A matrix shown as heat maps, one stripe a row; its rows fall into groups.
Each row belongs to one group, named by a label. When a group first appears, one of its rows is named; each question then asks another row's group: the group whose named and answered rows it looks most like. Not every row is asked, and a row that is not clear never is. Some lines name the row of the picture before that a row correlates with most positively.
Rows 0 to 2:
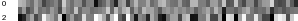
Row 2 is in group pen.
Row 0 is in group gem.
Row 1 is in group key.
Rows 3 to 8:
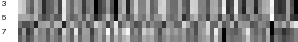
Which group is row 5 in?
gem
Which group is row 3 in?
gem
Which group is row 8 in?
key
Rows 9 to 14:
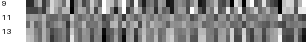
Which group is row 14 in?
gem
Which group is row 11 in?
gem
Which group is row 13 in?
gem
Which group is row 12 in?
key
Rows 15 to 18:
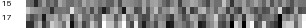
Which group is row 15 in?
key
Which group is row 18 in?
pen
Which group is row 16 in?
gem
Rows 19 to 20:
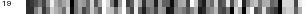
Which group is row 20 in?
pen
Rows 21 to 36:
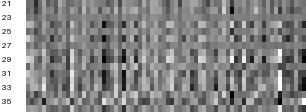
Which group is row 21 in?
key
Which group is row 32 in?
gem
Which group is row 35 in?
pen
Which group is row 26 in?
gem
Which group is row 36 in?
gem
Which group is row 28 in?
gem
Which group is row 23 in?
key
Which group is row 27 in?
key
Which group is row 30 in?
key
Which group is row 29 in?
gem
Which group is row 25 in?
key
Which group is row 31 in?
gem
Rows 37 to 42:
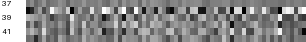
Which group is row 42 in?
key
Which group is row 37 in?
key
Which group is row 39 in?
gem
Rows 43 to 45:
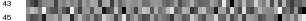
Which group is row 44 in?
gem
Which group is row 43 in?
key
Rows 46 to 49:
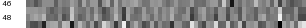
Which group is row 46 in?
key
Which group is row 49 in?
pen
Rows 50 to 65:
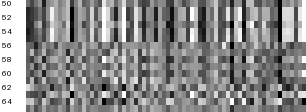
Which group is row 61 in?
key
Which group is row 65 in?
key
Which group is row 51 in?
pen
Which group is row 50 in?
pen
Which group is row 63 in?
pen
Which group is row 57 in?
key
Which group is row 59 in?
key
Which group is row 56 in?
key
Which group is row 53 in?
pen
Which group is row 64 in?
gem
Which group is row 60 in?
pen
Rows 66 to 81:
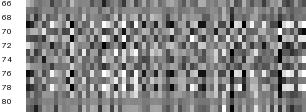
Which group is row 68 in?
key
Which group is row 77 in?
key
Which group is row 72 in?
gem
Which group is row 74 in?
pen
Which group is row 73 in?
key
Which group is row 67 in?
key
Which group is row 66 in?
gem
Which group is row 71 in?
pen
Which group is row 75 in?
gem
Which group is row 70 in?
gem
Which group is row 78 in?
pen
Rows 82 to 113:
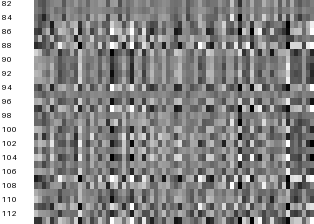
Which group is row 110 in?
gem
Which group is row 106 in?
gem
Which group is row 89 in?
gem
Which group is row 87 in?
key
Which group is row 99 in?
key
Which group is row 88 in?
pen
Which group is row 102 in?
gem
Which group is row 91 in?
gem
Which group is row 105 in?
key
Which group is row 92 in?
gem
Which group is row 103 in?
key
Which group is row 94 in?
pen
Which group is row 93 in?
gem
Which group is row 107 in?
pen
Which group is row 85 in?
pen
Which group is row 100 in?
gem
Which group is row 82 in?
key
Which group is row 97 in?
pen
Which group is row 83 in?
key
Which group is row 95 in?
key
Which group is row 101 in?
key
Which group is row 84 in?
key
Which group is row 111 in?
pen
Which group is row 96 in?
gem
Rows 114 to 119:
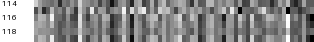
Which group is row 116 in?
gem
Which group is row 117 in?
gem
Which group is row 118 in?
gem
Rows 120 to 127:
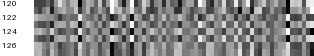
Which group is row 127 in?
gem
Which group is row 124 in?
gem
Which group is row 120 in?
pen
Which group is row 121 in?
pen
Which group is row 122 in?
gem
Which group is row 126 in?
gem
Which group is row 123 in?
pen
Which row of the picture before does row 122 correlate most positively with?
118
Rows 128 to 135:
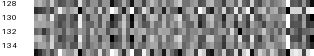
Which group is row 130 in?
gem
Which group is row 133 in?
gem
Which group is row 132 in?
key
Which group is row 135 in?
pen
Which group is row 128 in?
gem
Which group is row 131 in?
gem
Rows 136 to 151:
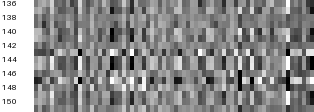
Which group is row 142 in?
key
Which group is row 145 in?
gem
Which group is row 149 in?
gem
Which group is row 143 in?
pen
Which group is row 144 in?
gem
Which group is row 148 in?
key
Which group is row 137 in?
gem
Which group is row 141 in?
gem
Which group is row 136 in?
gem
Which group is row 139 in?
key
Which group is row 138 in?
key
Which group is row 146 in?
key
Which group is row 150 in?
gem
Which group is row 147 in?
pen
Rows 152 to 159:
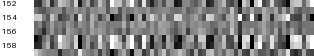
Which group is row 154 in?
gem
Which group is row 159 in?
gem
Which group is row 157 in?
pen
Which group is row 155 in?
key
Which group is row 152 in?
pen
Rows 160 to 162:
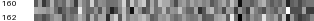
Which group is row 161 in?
gem
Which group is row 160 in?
key
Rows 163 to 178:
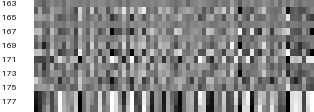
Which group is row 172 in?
key
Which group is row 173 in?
key
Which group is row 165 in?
gem
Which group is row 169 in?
key
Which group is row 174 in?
gem
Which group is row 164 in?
key
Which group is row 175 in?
gem
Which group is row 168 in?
key
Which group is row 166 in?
key
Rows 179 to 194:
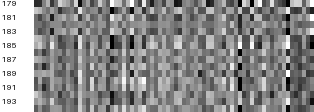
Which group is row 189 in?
gem
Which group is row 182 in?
key
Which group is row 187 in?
gem
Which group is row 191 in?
key
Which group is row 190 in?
key
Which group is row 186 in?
key
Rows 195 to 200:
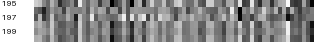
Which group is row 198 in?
gem
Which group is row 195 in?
gem
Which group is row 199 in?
gem
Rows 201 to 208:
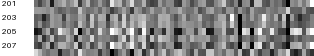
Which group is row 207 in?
pen
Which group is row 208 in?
gem
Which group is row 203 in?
key
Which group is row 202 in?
gem
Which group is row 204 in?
key
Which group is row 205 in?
pen
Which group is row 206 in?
key
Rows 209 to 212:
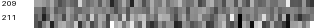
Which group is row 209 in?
gem
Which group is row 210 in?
key
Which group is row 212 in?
pen
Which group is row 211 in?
key
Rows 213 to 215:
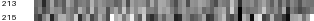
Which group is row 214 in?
key
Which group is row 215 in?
pen
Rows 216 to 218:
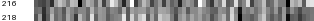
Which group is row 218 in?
key
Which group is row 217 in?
key
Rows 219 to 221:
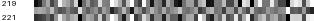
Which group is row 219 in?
pen
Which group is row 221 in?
pen
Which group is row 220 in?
gem
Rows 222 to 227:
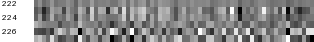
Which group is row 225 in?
gem
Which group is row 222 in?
key
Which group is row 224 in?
key
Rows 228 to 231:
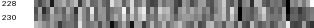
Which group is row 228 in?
pen
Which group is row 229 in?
key
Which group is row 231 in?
gem
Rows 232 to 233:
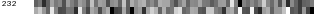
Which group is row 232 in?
key
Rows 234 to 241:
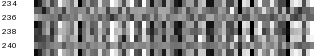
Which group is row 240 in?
key
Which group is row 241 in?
pen
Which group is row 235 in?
key
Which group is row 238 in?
pen
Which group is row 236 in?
gem
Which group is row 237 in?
pen
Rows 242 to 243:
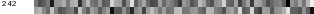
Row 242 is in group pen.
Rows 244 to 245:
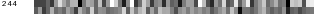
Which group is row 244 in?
pen
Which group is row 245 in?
key
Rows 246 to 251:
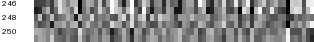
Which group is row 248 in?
key
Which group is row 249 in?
pen
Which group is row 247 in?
pen
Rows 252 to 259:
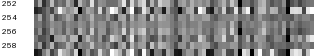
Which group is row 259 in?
pen
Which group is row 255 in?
key
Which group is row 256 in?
key
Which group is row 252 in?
key
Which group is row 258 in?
key
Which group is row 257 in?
pen
